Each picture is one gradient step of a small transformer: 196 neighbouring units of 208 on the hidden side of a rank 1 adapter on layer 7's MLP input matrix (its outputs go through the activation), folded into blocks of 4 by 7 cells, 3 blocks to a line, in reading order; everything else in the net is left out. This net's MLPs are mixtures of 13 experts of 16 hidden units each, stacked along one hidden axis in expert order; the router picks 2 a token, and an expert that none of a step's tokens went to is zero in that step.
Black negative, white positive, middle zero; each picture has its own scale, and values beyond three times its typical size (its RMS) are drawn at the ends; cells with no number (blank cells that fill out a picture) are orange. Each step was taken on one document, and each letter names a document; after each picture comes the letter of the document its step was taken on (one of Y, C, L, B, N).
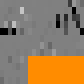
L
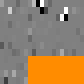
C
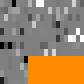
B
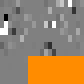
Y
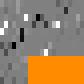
Y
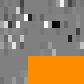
Y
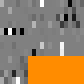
L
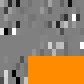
L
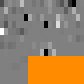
Y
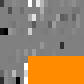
L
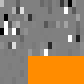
Y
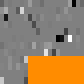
B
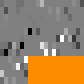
B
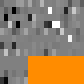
C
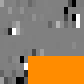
L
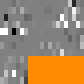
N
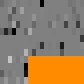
L
